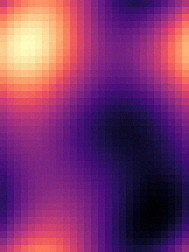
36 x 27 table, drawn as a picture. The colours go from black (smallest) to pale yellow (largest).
Mirror symmetry: none. Average level on the scale: 40%. Ninth with the lowest average: bottom right. Stripes: none. Ninth with the highest average: top left.
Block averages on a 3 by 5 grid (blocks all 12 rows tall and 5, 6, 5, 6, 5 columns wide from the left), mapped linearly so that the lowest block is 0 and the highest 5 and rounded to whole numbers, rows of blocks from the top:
54213 | 22101 | 22100
